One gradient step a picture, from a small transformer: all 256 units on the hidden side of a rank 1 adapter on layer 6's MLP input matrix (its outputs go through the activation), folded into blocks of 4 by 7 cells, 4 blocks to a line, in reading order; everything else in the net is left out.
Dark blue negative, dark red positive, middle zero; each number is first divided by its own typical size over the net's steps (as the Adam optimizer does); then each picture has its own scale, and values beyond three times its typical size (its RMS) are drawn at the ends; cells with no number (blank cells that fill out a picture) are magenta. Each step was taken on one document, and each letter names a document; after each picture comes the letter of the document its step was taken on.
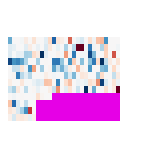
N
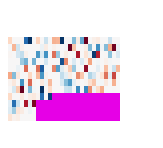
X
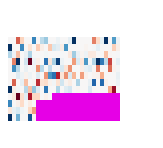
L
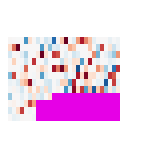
X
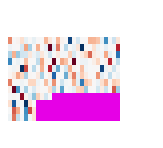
N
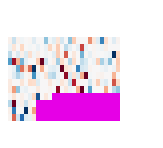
N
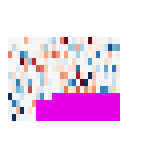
X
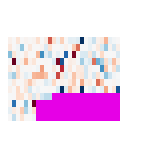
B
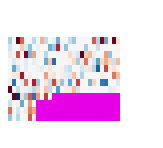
L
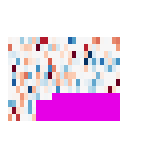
L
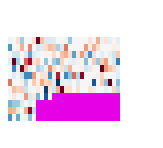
L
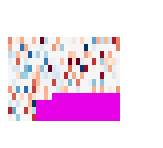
L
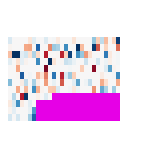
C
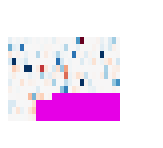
B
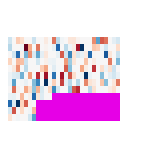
C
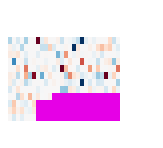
B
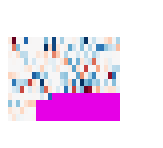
X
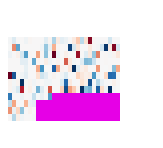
X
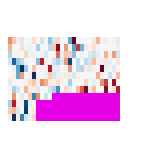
N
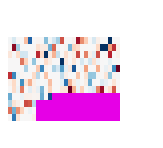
X
